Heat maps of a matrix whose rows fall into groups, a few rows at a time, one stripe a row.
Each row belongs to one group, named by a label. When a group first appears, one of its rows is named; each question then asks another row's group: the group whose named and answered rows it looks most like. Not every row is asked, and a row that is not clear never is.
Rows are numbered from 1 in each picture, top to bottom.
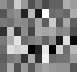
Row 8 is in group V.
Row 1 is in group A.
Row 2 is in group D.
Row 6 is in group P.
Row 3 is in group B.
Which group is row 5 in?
B
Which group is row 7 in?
D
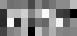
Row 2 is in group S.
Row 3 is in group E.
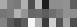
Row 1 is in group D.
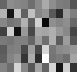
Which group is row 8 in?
B
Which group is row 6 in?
D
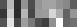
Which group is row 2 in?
E
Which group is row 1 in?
V
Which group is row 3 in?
E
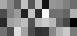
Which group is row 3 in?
S
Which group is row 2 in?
D
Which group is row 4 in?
A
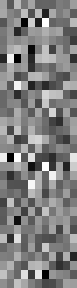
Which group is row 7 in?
V
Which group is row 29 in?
B
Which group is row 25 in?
V
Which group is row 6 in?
P
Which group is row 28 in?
D
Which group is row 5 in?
S
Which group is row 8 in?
P
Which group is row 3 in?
D
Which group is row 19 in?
P
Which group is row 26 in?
B
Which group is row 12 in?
D
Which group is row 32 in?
A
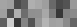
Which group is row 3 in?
V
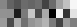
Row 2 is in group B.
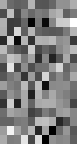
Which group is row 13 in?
P
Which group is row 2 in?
E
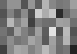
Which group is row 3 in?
P
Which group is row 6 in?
S
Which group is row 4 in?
B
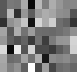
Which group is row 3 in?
S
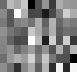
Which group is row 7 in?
S
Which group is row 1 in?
P
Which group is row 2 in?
A
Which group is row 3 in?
B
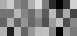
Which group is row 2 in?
B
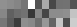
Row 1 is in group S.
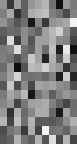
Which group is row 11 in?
P
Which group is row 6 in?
B
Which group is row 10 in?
V
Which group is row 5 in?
V
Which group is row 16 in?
B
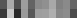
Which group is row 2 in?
V
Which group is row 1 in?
V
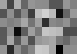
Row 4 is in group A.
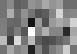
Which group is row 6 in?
P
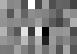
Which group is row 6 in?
B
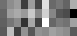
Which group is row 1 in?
D
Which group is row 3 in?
D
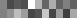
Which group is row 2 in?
P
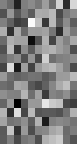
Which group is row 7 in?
D
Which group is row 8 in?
V
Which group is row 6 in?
V
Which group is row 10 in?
A
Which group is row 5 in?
P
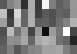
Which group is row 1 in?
D
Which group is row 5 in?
S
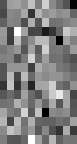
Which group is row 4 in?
A
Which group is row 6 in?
D
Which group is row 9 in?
V
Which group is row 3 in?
D
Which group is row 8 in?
S
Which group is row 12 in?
B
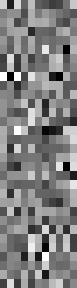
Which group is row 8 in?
E
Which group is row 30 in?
D
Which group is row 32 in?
E
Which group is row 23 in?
A
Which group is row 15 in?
A
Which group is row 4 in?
P
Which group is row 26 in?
P
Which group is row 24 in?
V
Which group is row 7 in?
E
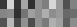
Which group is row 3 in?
E
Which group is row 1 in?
E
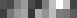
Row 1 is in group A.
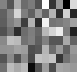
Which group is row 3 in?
D
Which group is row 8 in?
P
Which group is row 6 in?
P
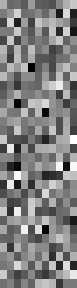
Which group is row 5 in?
E
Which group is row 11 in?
B
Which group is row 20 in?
A
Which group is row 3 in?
V
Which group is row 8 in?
P
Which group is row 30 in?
B
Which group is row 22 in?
D
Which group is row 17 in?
V
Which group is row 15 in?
B
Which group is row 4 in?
B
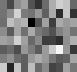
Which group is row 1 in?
A
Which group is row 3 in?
P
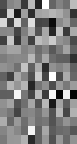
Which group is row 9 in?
B
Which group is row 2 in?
V
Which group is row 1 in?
D
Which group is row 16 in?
P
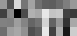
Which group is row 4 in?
P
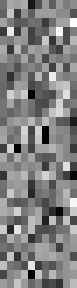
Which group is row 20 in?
S
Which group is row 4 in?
E
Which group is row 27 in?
P
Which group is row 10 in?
A
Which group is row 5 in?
P
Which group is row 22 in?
P
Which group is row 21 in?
P
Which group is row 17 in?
V
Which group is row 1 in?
P
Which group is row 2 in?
V
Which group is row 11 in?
P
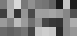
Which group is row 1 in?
B
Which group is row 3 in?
A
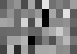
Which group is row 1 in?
D
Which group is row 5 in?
P
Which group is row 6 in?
V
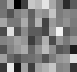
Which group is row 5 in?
P
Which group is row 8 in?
V
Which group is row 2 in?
B
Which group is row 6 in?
S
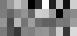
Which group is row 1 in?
P
